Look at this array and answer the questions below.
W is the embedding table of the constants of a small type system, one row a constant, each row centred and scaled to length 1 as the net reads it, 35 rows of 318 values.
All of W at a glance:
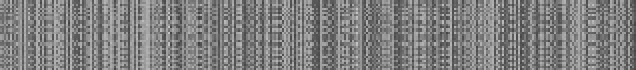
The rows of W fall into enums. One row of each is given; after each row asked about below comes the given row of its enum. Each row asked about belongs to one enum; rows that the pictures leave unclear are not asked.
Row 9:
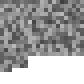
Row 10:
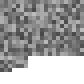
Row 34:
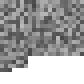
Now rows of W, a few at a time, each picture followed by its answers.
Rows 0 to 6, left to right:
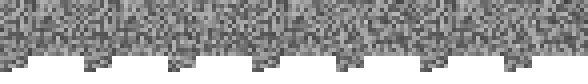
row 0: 34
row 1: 34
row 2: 10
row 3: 34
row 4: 9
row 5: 34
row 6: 9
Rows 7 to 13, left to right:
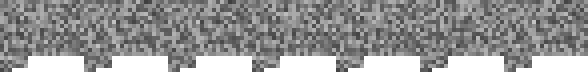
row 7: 10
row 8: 9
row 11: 10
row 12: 34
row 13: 9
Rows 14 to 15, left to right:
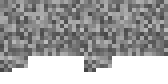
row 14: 10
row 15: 10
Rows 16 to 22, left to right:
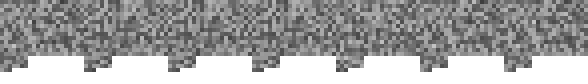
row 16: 9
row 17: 34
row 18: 34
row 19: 34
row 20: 10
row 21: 9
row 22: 9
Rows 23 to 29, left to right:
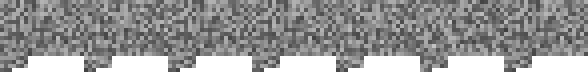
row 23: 34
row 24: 10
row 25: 34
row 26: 34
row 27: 10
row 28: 9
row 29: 34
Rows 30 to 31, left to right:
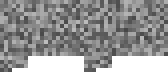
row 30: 10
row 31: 34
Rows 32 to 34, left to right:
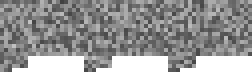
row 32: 9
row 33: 10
